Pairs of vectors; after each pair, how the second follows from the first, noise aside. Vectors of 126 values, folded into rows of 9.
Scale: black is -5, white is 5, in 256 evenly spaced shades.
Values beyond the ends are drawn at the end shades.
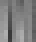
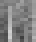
negated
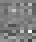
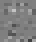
partly zeroed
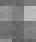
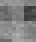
negated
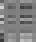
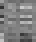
negated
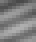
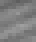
shrunk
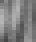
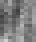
negated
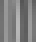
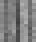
negated
